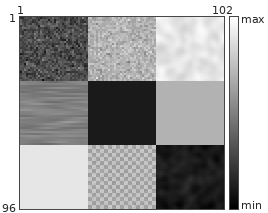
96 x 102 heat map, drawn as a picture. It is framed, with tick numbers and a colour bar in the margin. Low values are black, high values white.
The table splits into 3 rows of 3 panels. Panel 1,1: low, fine-grained. Panel 1,2: high, fine-grained. Panel 1,3: very high, blotchy, faint in contrast. Panel 2,1: middling, streaked across, faint in contrast. Panel 2,2: very low, flat. Panel 2,3: high, flat. Panel 3,1: very high, flat. Panel 3,2: high, checkered. Panel 3,3: very low, blotchy, faint in contrast.
